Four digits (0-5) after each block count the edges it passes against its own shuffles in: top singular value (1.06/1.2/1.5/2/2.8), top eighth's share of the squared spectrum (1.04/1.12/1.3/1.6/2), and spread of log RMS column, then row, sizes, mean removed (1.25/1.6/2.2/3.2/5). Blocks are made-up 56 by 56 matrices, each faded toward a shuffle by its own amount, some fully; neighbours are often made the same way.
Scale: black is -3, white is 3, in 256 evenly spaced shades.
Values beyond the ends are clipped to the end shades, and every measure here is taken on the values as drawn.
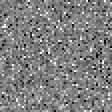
0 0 0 0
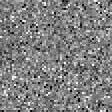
0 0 0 0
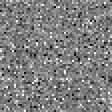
0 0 0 0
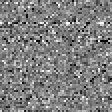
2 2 0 2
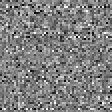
1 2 0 3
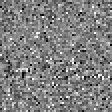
1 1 0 2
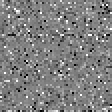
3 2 0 1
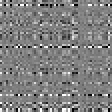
5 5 3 4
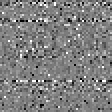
4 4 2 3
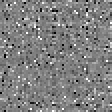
3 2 1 1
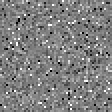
0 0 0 0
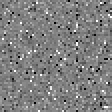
2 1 0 0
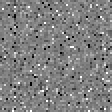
1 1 0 0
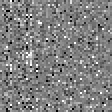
1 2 2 0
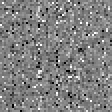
1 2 1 0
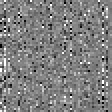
2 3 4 0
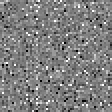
1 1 1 0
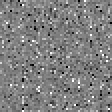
1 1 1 0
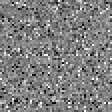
0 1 0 1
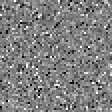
0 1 0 0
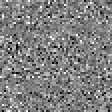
1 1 0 2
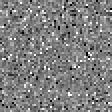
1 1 0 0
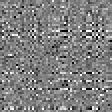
4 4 2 3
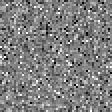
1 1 0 0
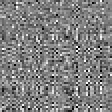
4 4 3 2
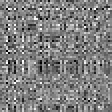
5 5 3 3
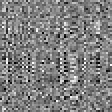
4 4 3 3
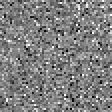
2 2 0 0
